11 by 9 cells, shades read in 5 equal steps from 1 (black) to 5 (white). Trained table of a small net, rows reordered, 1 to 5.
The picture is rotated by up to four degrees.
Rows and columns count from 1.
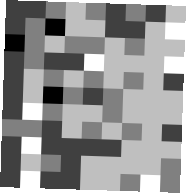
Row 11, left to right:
2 5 2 2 4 4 3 5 3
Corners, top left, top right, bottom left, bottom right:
2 4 2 3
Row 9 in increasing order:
2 2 2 2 2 4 4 4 5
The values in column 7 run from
2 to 4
